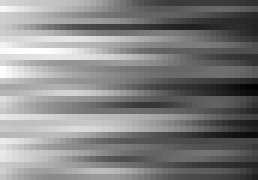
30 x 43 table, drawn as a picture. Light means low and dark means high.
Ninth with the lowest average: top left. Grain: streaks across. Average level on the scale: 50%. Slope: up to the right.
